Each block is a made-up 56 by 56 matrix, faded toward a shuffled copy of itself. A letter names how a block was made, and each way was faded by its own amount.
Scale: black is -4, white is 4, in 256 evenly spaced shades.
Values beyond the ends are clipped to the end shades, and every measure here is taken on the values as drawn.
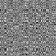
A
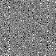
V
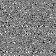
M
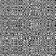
A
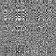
A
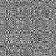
A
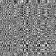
A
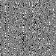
V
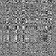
A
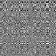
A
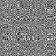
A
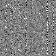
V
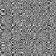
A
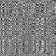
A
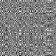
A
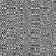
A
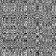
A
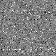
M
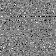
M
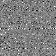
M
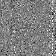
V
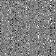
V
